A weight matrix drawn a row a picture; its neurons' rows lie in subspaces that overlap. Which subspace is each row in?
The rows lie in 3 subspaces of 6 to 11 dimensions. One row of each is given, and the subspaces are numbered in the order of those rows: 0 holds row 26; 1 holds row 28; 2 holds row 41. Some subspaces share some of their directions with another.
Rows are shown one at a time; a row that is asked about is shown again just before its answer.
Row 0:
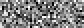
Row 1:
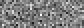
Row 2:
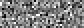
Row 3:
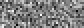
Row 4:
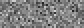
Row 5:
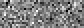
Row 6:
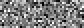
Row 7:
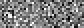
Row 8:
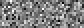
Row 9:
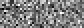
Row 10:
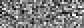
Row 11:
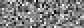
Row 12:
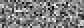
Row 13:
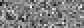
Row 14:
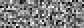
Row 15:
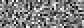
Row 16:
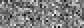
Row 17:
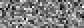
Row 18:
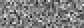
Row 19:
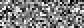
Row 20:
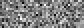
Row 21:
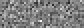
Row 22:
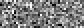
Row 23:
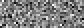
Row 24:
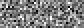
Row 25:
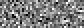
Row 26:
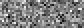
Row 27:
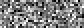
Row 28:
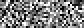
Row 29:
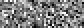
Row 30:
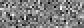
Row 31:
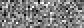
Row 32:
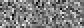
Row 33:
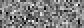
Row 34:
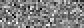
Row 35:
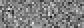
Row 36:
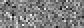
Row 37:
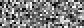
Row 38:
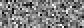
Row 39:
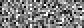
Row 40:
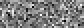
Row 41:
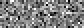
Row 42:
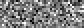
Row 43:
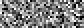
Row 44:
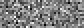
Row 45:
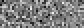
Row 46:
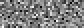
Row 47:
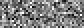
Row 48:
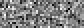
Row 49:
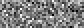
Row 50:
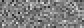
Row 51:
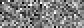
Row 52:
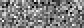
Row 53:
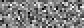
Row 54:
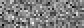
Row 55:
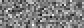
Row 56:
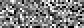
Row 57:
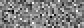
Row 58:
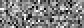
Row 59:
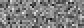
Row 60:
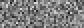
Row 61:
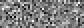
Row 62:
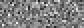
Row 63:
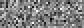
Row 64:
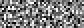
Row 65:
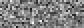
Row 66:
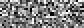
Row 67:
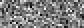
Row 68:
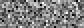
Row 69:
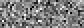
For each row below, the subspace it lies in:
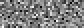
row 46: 0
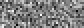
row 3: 0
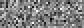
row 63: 2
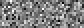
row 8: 2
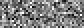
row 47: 0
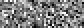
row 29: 0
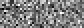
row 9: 2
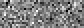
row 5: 1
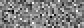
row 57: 1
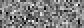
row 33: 2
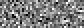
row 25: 0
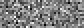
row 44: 2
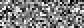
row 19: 2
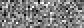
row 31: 0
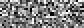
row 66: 0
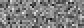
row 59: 0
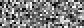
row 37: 0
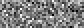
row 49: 2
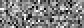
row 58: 2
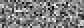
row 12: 0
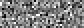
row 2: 0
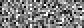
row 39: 0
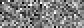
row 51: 0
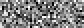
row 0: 0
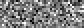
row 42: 1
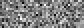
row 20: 0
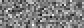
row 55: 2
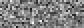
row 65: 0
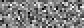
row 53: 2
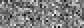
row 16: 0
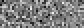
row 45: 2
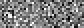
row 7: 1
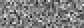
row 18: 0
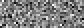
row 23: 2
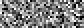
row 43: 0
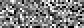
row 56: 2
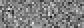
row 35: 1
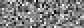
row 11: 0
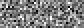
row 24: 2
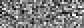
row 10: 0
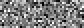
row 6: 2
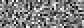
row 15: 2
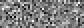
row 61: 2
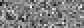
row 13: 2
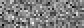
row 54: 0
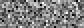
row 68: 0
